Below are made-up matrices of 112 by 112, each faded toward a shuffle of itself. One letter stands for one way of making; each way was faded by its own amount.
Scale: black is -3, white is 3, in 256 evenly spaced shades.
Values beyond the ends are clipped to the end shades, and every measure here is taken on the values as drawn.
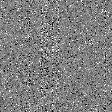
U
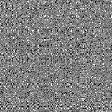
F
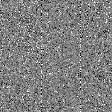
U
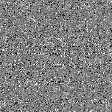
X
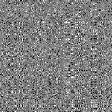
F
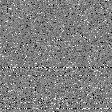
X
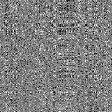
F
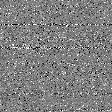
X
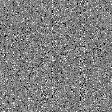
U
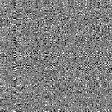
F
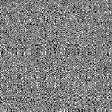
F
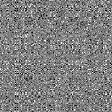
F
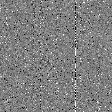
U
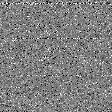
X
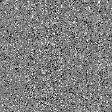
U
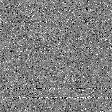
X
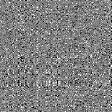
F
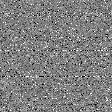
X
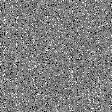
U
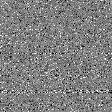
X
